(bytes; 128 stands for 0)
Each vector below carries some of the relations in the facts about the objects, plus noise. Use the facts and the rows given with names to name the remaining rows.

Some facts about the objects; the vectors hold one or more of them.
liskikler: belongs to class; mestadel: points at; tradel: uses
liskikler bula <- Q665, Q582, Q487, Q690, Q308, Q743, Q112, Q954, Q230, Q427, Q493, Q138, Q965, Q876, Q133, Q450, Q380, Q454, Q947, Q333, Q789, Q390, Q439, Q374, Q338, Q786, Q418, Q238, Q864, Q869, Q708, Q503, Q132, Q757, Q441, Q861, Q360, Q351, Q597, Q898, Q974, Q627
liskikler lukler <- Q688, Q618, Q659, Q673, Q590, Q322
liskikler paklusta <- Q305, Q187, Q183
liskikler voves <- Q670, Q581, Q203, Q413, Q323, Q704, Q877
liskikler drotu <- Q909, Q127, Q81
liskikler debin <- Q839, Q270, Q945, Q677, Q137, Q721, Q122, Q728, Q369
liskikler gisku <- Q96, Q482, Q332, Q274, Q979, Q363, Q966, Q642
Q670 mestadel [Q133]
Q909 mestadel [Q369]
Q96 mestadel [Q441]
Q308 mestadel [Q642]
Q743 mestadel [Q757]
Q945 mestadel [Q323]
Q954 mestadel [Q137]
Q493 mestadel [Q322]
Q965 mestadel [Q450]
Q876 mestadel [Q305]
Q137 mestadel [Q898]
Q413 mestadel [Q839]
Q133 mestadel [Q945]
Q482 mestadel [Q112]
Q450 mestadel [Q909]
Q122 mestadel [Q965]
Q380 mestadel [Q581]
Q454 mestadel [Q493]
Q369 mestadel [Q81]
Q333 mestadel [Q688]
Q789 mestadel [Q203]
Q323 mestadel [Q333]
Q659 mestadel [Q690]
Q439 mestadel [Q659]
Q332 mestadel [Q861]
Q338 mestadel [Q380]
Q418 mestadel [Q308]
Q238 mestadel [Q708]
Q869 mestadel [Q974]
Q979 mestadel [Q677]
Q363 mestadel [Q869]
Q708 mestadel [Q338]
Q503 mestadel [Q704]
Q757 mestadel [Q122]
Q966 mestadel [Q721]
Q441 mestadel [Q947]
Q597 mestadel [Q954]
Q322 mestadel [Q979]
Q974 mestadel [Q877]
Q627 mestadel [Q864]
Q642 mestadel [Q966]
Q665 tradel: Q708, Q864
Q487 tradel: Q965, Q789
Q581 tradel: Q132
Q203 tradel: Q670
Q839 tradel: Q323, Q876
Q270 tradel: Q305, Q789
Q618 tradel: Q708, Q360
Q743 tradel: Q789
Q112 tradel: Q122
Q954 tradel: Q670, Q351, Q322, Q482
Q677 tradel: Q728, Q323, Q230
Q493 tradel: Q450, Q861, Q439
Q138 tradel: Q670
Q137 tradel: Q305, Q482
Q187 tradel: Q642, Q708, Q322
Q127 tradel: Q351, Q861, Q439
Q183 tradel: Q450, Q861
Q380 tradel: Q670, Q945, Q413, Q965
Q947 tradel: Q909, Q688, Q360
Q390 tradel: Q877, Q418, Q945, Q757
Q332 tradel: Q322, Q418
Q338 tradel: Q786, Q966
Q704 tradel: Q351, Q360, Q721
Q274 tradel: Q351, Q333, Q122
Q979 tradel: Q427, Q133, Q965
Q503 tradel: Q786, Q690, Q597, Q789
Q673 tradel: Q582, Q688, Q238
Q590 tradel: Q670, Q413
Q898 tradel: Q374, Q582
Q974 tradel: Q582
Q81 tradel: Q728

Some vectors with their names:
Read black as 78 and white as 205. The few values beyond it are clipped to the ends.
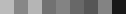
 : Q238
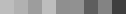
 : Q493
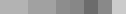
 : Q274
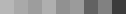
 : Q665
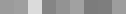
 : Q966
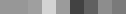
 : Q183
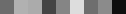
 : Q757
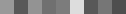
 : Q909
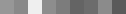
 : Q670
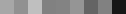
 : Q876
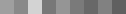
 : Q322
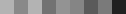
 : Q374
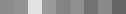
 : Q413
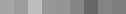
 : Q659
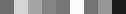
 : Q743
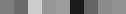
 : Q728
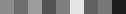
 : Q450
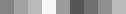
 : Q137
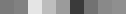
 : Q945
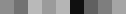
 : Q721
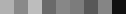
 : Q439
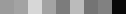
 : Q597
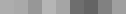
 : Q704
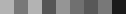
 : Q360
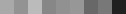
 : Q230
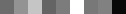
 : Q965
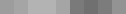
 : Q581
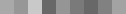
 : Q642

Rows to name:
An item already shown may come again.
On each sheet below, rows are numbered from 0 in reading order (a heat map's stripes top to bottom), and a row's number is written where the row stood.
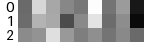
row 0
Q743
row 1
Q757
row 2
Q413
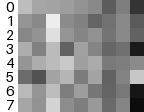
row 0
Q974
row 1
Q670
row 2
Q413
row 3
Q861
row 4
Q203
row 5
Q369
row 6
Q333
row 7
Q418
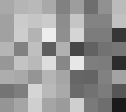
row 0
Q332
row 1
Q979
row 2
Q380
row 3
Q688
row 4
Q487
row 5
Q704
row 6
Q305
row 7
Q690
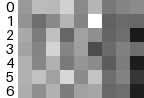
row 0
Q590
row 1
Q81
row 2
Q861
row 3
Q323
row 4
Q374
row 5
Q954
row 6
Q864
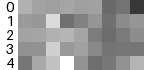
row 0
Q112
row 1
Q482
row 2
Q581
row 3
Q877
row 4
Q270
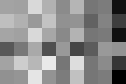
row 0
Q133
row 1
Q493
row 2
Q133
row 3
Q122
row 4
Q503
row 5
Q789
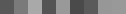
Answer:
Q122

